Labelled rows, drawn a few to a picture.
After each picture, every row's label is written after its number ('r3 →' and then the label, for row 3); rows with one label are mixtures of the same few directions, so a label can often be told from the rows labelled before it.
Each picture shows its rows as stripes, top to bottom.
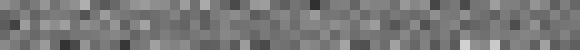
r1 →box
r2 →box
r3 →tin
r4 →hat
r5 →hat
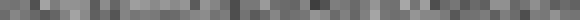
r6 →box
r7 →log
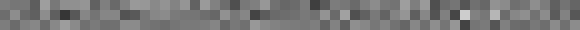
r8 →box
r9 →hat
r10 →hat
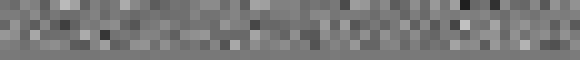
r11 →hat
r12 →box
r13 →hat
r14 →box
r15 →log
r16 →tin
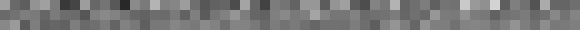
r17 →hat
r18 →box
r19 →tin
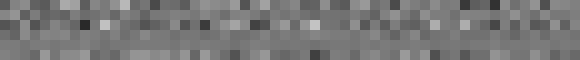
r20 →hat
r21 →tin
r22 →box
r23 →tin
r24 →box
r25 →box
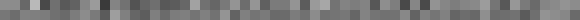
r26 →box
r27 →log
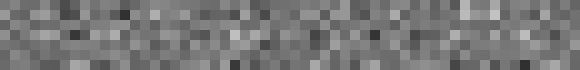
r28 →hat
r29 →hat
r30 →hat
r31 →log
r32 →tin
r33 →hat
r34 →log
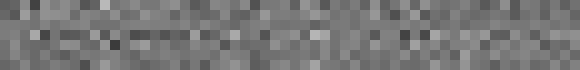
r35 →box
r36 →tin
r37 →box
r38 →box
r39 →log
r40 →hat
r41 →box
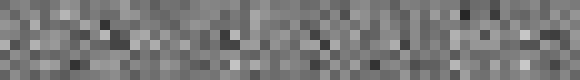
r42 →hat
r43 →hat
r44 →box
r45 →log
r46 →hat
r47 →hat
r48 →log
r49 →hat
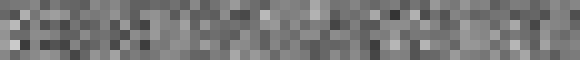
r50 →box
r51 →tin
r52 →tin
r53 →hat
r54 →tin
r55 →log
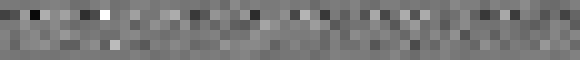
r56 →log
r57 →box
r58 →tin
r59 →hat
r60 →log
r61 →tin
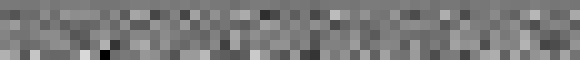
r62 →box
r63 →tin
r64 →tin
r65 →log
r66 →log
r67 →box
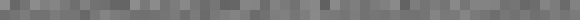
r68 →hat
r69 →box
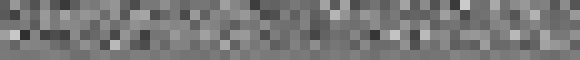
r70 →hat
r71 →tin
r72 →box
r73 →tin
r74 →log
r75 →log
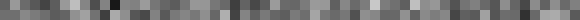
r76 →log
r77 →log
